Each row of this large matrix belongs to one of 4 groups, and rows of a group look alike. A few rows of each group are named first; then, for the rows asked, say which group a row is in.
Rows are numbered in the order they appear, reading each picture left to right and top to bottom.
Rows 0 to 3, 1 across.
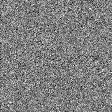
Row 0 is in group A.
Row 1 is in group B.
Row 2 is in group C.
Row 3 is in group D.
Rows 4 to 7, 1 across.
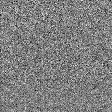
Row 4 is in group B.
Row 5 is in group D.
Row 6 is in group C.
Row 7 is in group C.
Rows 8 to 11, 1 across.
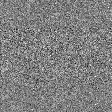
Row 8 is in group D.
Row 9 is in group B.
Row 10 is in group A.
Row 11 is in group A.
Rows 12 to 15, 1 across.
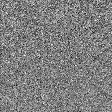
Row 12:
A
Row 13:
C
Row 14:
C
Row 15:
B
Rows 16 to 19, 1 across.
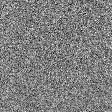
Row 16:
A
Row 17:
D
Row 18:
D
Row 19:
A
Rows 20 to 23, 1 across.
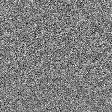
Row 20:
D
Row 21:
C
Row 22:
C
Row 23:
D
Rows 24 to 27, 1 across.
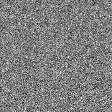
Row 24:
C
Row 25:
A
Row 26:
A
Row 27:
C
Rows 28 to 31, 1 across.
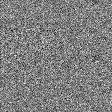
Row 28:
C
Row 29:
B
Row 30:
C
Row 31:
D
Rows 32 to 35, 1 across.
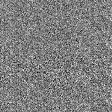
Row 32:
D
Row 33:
D
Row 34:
D
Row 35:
D
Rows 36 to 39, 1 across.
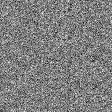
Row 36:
A
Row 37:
A
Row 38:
C
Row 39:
C
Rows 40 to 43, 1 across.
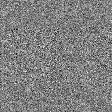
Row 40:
A
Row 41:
B
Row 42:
B
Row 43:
D
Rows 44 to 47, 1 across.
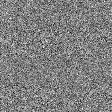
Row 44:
D
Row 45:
B
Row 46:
D
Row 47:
B
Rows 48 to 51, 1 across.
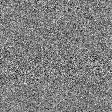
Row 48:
A
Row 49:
D
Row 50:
C
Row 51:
A
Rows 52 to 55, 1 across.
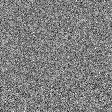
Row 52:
D
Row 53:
A
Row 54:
A
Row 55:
C
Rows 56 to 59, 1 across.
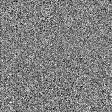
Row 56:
B
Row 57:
B
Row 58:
D
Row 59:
D
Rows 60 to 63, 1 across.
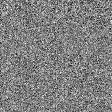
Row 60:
A
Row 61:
B
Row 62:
A
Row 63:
A
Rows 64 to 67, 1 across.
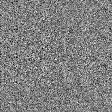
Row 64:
B
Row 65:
B
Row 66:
B
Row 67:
D
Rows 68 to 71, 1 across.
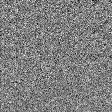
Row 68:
C
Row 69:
C
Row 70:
B
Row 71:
D
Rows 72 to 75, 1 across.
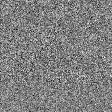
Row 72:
A
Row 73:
B
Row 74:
D
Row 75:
A
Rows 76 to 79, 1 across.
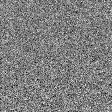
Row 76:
D
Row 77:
A
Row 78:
C
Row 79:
B
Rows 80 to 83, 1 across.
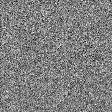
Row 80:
B
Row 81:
A
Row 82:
C
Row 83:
A
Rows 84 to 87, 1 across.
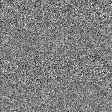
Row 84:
C
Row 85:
A
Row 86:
C
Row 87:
B
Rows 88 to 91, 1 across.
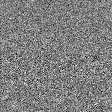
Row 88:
D
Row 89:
B
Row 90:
C
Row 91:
A
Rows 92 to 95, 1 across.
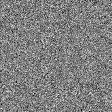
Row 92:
C
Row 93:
B
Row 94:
B
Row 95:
A
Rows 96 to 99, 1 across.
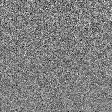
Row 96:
D
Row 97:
C
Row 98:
D
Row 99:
B
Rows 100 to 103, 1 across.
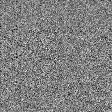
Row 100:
B
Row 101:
B
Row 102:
B
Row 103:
A
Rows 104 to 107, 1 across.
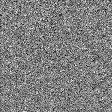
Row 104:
B
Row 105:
D
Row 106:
C
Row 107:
C
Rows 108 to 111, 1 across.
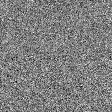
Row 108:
D
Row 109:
A
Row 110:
B
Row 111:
D
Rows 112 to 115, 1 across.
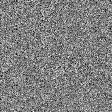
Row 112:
B
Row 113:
B
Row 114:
A
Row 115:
B
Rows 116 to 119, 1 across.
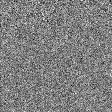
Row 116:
B
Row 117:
A
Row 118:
D
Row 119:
C
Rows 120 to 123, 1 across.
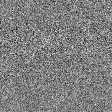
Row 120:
D
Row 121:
B
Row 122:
D
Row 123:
A
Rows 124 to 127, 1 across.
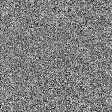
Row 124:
A
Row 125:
D
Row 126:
D
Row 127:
D
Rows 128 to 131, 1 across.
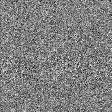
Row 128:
B
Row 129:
A
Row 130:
A
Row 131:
C
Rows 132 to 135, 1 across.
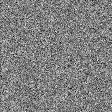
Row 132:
C
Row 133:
B
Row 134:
A
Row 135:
A
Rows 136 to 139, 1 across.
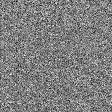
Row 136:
B
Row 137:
C
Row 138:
D
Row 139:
D
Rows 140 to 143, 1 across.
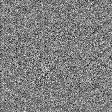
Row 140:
C
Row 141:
C
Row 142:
B
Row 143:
C
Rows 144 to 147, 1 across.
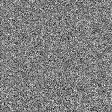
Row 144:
D
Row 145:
C
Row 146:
D
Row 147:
D
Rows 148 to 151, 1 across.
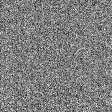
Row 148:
C
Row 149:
D
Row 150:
D
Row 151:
D
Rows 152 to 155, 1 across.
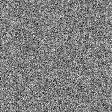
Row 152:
A
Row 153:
A
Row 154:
D
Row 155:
D
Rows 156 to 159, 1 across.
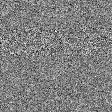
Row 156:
A
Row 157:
B
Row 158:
A
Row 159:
D
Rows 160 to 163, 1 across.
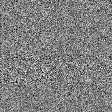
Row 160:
B
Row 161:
B
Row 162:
B
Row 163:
A
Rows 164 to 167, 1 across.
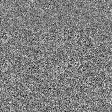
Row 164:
D
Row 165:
A
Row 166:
A
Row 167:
D
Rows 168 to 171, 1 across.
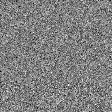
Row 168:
B
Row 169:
A
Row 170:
B
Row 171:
A
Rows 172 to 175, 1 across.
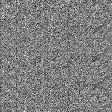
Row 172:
C
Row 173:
C
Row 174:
C
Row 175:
C
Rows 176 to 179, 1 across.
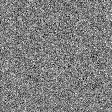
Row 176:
D
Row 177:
D
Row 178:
A
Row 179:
C
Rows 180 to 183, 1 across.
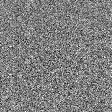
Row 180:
D
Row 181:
D
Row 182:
D
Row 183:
A
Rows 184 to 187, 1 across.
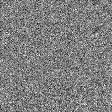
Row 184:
C
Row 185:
C
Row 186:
D
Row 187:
D
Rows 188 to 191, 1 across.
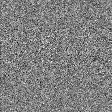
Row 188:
A
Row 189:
B
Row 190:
C
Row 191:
B
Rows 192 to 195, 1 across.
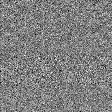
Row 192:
C
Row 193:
C
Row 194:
B
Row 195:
B
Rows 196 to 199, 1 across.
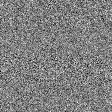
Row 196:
D
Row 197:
B
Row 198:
A
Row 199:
D
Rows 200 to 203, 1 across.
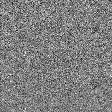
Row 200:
B
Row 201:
C
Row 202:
D
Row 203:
C
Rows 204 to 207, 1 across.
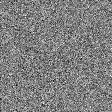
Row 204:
B
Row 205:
A
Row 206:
D
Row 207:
B
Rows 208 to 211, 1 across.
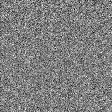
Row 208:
C
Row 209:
C
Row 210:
D
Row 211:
C
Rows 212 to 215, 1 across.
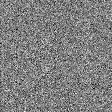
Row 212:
D
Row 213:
B
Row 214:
B
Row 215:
C
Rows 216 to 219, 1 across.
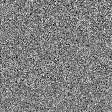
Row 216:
D
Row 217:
D
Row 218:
B
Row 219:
A
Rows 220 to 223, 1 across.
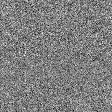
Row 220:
A
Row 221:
C
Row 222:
C
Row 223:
D
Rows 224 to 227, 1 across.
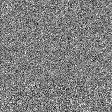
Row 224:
A
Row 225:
C
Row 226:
C
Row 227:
D
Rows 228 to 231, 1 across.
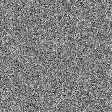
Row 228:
D
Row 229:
A
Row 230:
D
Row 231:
A
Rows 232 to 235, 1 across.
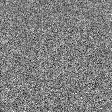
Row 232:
D
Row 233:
A
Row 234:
A
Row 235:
C
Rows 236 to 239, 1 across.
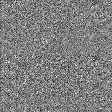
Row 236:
C
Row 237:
B
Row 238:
C
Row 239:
C
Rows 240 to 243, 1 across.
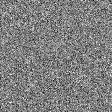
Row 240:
B
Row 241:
A
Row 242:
D
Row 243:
D
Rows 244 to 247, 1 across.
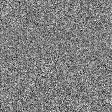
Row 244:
A
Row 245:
D
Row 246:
B
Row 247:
D
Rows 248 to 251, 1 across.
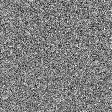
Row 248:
D
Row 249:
D
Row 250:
C
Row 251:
A
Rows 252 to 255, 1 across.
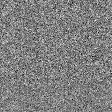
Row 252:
A
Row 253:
A
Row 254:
C
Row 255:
A
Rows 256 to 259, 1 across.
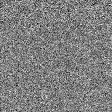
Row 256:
C
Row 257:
D
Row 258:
D
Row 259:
B
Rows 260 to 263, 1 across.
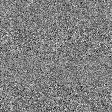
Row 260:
D
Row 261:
A
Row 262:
B
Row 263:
D
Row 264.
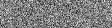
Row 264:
D
